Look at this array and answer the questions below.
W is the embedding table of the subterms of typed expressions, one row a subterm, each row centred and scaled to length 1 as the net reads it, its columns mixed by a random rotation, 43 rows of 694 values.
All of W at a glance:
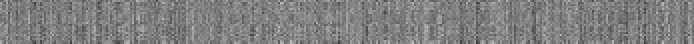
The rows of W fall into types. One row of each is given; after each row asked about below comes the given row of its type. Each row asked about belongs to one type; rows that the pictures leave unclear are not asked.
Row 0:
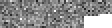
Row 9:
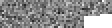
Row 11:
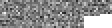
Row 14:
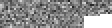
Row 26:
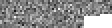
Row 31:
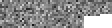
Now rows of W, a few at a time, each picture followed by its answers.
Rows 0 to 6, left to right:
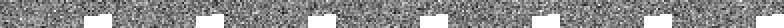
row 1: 14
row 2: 9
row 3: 9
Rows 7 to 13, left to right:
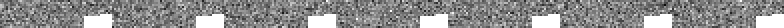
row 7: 14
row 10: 0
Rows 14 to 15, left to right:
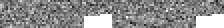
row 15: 26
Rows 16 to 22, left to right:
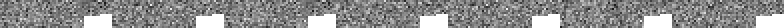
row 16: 0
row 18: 0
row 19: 14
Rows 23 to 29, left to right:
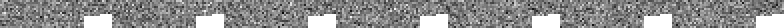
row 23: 11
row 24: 9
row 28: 31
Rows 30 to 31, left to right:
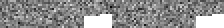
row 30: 26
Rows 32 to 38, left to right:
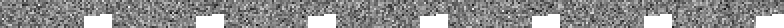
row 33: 11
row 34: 31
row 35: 31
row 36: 0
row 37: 14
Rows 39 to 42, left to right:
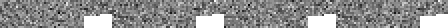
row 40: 9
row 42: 9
